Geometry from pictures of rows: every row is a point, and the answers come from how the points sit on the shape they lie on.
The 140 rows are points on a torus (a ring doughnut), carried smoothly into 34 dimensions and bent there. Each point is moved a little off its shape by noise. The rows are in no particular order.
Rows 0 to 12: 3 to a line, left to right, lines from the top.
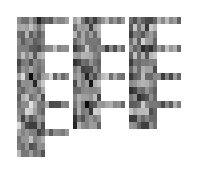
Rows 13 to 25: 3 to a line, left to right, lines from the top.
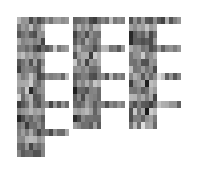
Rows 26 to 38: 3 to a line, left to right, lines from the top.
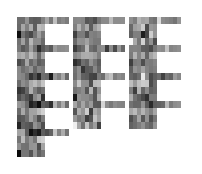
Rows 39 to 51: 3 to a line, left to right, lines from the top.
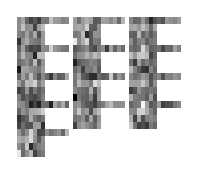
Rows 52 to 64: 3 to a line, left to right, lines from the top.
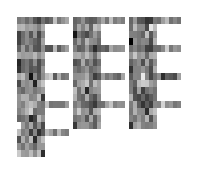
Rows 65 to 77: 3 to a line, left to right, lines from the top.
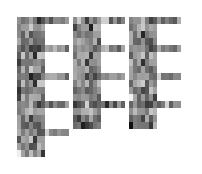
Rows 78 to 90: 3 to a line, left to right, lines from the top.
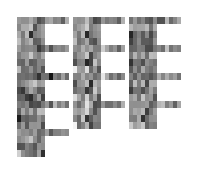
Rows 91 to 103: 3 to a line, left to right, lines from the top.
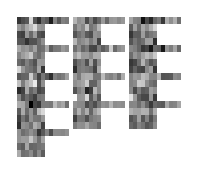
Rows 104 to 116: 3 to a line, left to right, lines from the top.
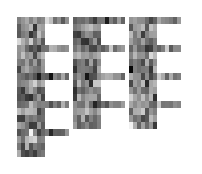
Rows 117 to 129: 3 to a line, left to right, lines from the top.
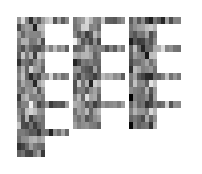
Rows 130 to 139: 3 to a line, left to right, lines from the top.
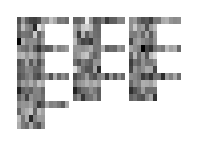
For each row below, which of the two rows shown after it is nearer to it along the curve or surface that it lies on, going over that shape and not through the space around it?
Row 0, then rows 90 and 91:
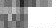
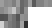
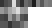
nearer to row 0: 90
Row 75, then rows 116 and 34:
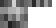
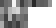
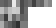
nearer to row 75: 34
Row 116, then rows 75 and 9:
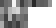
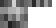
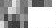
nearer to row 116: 9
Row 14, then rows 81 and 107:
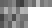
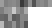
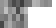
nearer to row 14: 107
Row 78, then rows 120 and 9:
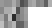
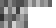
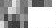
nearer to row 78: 9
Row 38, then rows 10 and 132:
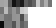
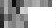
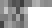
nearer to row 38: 10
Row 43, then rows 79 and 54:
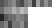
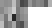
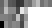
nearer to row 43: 54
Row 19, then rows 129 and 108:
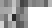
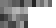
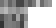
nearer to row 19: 108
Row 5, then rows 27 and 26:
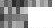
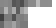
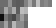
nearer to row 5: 26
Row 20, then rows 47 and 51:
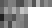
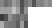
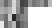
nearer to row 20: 47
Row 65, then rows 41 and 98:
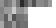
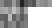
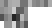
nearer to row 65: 41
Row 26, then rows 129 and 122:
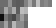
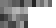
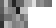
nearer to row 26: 129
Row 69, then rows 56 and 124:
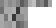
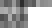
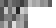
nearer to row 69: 56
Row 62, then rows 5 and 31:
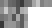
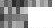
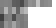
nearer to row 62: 31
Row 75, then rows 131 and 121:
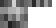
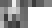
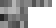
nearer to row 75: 121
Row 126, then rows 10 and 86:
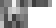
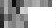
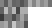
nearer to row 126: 86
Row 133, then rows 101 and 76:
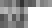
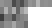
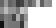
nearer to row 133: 76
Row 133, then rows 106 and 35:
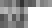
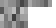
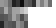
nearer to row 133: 106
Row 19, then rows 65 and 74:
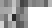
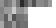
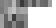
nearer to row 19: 74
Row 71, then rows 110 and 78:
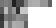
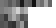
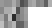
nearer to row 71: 110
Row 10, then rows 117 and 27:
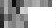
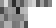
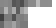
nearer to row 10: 117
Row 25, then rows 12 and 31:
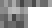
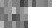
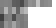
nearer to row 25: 12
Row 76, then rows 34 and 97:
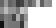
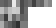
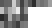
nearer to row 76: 97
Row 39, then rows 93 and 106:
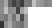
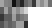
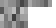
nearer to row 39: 106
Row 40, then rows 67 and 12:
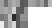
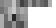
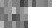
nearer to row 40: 67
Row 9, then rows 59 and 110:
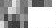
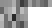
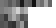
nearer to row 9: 59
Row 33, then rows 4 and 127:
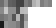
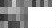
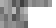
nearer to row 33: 127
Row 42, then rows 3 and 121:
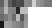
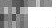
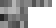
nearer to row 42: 3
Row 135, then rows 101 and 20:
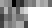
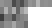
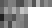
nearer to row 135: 20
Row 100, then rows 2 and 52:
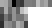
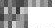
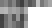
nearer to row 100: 2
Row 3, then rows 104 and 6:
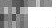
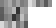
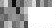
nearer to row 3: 6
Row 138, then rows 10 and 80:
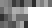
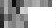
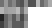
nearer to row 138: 10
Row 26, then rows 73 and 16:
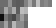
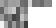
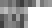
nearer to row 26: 16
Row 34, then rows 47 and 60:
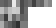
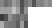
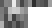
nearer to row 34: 60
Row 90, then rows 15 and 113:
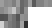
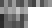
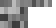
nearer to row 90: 113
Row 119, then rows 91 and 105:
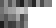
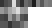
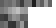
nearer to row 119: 91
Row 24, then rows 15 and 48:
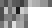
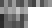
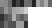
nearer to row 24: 48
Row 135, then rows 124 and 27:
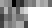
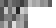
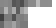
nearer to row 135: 124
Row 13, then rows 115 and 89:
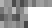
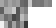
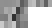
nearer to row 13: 115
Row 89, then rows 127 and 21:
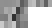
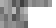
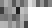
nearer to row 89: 21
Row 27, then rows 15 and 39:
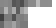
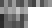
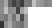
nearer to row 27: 39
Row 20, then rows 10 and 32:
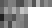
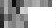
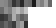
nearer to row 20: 32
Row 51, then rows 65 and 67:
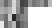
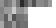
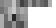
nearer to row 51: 67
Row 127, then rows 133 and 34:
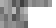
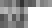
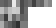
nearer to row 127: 133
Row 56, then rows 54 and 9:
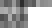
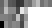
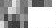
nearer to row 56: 54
